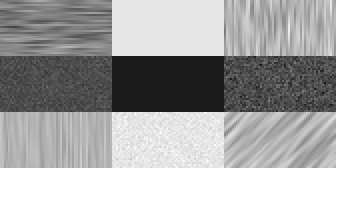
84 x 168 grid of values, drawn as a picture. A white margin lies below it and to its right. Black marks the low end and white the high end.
It is made of 3 by 3 panels. Panel 1,1: middling, streaked across. Panel 1,2: very high, flat. Panel 1,3: high, streaked downward. Panel 2,1: low, fine-grained, faint in contrast. Panel 2,2: very low, flat. Panel 2,3: low, fine-grained. Panel 3,1: high, streaked downward, faint in contrast. Panel 3,2: very high, fine-grained, faint in contrast. Panel 3,3: high, slanting up to the right.
